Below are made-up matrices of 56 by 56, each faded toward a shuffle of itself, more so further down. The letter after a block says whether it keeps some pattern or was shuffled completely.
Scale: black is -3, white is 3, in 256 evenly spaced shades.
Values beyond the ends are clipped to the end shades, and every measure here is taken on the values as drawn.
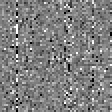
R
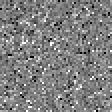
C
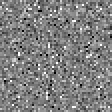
C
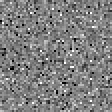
C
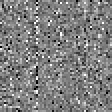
R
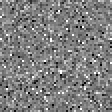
C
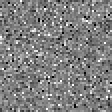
C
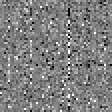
R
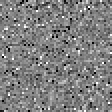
C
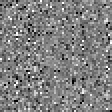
R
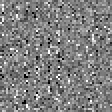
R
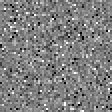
C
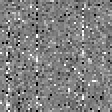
R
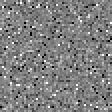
C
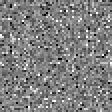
C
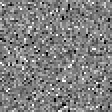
C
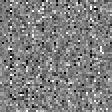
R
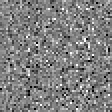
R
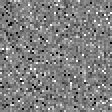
C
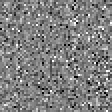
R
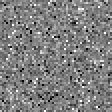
C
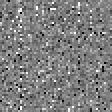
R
